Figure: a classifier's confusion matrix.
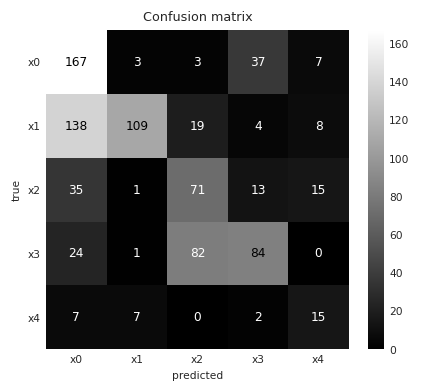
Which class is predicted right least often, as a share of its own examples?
x1
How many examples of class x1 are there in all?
278
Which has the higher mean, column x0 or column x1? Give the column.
x0
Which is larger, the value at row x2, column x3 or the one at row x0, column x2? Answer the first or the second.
the first
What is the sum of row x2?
135
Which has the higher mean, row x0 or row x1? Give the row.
x1
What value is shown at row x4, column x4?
15
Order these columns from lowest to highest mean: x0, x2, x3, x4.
x4, x3, x2, x0
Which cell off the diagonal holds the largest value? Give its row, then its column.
x1, x0
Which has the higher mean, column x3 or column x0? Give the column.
x0
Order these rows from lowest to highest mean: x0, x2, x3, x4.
x4, x2, x3, x0
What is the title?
Confusion matrix
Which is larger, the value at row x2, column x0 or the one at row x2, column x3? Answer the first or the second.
the first
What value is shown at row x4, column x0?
7
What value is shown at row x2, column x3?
13
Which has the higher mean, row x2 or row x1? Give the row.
x1
